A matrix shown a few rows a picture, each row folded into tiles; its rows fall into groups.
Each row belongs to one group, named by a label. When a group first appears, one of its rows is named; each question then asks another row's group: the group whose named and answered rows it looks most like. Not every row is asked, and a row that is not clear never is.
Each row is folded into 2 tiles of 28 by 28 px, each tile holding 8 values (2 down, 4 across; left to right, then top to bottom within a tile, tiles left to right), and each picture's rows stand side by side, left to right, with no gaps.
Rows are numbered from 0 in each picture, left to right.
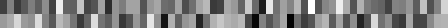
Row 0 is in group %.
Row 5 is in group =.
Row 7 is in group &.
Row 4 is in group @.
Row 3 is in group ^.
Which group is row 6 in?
@
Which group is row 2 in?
=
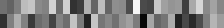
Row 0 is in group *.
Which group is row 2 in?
@
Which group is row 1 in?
%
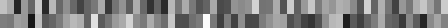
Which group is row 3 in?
=
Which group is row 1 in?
%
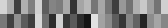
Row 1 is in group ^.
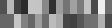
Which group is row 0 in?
%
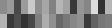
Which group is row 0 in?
^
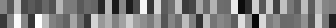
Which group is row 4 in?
%
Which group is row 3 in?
%
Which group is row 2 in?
%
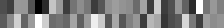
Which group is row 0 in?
&
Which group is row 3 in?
%
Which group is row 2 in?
=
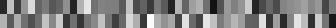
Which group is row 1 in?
^
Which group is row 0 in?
^
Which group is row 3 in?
^
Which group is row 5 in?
*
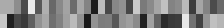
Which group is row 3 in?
&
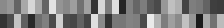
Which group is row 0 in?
*
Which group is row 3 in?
@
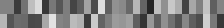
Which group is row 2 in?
@
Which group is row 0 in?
^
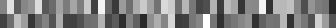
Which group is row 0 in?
*
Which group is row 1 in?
=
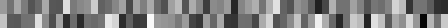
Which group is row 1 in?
^
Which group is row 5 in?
&
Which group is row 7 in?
@
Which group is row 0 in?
=
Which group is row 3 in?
@
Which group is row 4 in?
&
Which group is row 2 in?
^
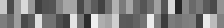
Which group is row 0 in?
@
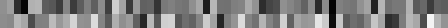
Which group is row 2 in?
@
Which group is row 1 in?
%
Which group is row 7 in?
&
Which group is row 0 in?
%
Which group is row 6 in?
=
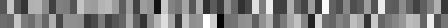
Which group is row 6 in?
%
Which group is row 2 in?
&
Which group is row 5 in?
%
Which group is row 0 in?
%
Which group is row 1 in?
*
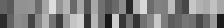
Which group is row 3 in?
*
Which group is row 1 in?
*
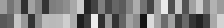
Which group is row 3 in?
^
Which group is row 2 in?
&
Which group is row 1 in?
@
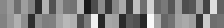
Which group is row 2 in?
^
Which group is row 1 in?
@
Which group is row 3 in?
%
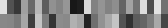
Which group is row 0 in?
*
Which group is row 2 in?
=
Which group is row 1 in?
%
